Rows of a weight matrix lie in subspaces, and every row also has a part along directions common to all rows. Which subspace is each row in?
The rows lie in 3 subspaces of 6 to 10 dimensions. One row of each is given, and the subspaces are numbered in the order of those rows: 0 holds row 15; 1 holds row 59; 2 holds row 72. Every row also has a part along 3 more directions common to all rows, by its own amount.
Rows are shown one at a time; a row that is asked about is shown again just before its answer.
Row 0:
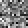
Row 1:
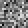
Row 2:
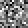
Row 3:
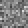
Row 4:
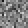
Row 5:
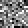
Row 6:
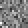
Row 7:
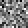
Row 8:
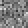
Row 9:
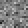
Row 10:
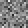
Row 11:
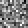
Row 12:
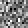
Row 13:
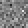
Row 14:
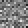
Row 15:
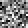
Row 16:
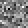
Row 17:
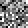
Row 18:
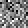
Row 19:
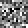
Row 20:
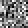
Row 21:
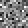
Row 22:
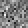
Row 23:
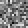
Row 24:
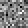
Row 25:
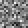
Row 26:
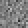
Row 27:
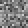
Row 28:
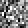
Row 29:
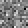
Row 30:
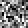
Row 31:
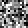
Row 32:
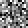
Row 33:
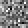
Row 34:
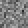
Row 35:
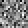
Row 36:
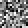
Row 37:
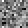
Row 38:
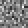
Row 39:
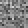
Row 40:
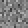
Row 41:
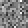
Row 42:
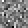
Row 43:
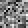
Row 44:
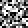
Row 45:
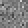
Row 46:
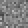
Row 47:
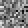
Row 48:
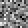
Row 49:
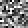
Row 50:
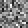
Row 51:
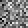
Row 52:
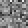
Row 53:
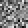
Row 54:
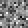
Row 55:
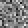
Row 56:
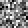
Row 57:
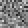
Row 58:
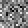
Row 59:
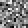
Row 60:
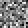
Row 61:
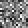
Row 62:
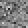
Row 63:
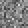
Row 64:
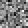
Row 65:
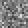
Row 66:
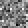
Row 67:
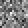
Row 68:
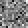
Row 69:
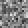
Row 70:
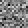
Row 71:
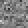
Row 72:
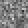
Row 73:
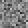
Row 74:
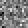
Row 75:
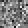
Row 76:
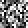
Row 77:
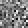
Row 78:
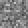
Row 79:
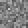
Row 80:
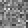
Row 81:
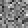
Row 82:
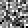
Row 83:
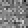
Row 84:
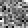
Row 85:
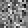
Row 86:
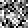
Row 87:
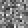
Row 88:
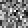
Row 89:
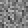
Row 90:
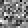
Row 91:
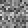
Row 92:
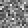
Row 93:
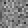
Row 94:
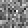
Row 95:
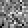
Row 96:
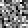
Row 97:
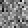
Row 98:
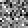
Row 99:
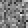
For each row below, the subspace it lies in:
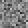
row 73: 1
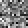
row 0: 2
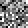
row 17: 0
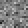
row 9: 2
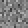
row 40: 1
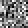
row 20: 0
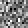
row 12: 1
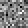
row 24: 0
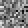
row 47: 0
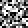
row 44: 2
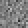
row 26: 1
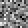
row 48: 2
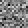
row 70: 2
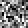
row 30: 1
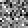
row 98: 2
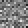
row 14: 2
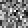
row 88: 2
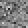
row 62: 1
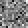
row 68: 0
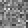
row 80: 1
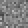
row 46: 0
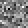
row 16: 1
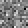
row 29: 2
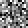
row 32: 2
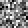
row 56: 0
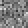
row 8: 0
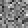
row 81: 0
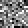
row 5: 0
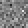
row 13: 0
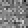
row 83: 2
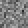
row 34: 1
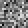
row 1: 0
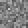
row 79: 1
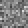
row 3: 0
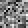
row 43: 1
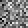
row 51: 2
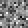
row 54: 2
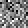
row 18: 2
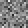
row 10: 2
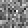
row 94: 2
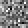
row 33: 1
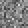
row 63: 1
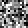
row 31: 0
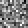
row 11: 2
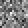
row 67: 0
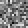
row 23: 2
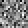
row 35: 1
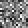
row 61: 0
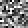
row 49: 0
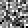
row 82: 2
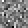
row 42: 1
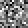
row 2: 0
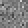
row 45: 0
